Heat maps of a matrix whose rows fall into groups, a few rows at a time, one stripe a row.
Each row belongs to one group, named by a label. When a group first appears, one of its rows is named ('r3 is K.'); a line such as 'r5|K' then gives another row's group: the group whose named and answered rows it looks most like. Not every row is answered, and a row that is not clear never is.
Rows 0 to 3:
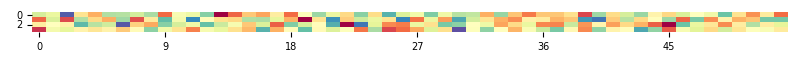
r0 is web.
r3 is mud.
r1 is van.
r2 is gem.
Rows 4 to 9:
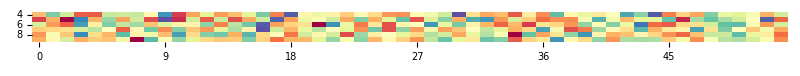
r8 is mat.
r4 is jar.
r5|van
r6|jar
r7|mud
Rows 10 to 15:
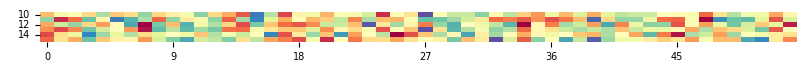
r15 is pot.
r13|pot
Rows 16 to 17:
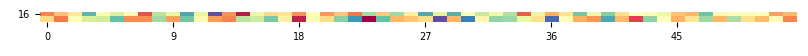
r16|pot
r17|mud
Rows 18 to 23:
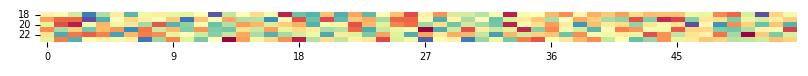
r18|gem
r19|mud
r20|gem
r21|mat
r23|web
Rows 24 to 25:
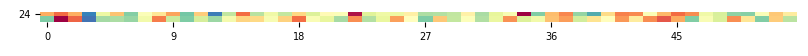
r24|mat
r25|gem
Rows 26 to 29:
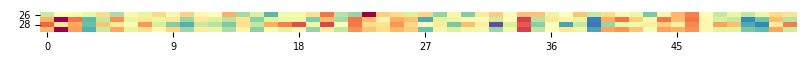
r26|jar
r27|mat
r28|pot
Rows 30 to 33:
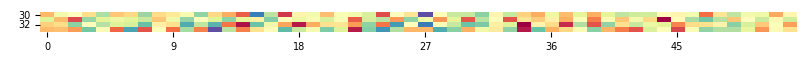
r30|web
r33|mat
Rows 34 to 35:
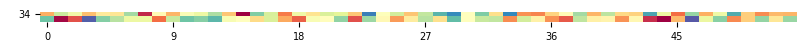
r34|web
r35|gem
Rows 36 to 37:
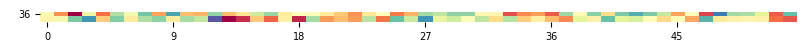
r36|jar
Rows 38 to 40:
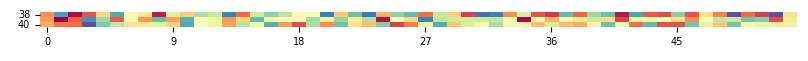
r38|van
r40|mud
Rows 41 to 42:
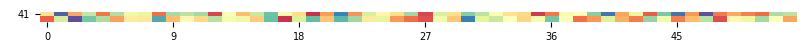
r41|van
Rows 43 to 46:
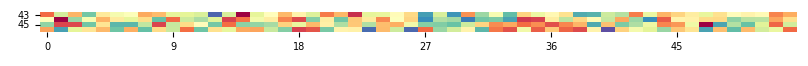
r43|pot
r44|web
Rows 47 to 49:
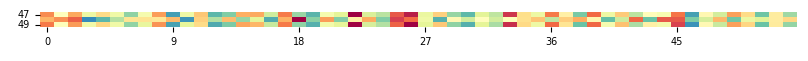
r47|gem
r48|mud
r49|gem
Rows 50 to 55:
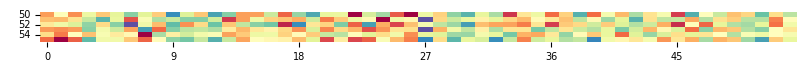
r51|pot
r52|jar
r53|pot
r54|web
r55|pot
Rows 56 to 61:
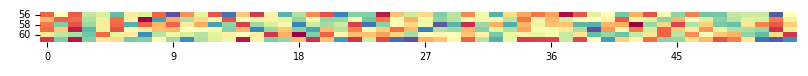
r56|van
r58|mat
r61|van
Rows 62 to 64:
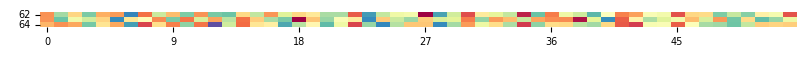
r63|van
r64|mat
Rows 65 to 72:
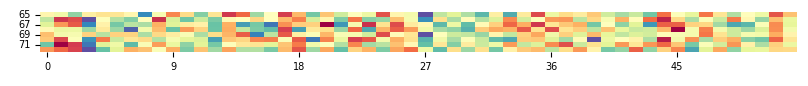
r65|web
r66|gem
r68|jar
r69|web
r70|pot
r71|gem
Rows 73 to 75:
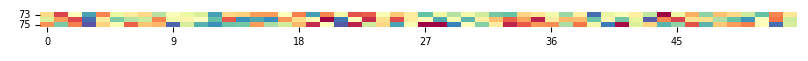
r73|pot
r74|jar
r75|van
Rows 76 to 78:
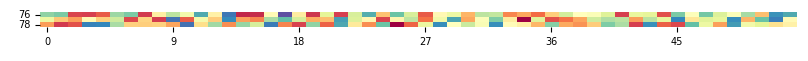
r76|van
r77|van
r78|mud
